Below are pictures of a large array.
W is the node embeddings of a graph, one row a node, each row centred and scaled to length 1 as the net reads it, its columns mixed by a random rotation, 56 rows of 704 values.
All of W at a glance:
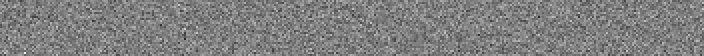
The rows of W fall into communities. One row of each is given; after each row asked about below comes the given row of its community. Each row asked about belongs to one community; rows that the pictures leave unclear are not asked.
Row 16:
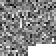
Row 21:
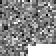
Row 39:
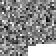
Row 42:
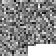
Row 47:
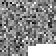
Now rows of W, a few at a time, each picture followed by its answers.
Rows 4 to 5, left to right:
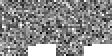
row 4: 16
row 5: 39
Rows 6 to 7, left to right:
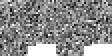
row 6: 39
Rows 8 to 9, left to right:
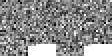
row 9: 21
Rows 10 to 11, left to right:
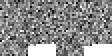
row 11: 47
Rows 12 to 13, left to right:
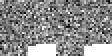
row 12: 39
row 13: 16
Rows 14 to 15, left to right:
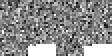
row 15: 47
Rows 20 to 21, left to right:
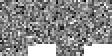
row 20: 21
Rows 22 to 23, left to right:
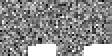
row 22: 47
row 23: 21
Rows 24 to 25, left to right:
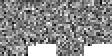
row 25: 42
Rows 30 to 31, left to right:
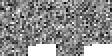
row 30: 16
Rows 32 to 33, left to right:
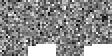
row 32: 39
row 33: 39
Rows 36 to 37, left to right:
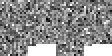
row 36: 39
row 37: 42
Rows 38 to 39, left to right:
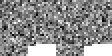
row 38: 21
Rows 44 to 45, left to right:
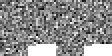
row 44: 21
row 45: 21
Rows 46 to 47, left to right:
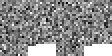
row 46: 39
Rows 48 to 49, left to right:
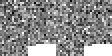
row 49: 42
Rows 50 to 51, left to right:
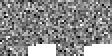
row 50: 47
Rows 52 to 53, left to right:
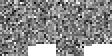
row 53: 47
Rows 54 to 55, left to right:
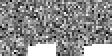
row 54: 16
